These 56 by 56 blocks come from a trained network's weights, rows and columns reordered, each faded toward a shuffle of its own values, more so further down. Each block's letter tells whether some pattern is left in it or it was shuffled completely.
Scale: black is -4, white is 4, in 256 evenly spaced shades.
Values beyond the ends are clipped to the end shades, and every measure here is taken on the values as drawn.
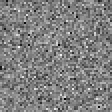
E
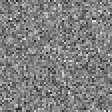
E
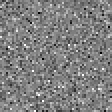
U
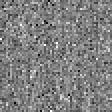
E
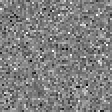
U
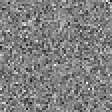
E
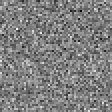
U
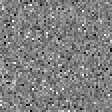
U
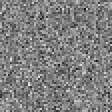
E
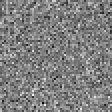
U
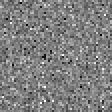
U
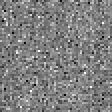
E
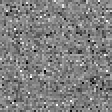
E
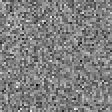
E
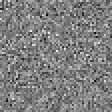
E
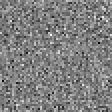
E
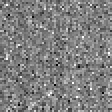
E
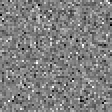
U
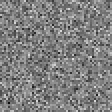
E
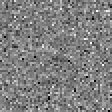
U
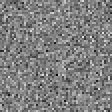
U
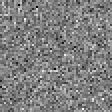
U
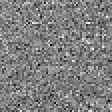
E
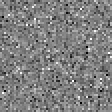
U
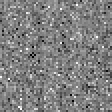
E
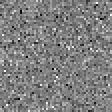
U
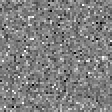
U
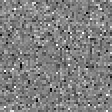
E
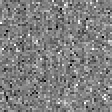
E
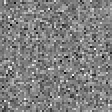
U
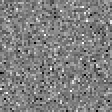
U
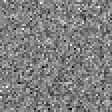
U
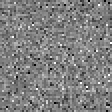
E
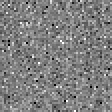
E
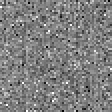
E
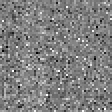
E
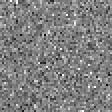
U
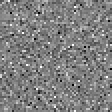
U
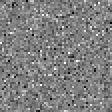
U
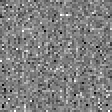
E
